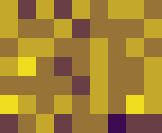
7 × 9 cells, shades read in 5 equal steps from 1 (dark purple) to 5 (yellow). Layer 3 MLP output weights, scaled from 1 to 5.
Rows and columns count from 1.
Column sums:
25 24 24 20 20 25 20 24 24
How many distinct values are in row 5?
3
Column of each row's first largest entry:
1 1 2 2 6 1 3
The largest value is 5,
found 3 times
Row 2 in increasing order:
2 3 3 3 3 3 4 4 4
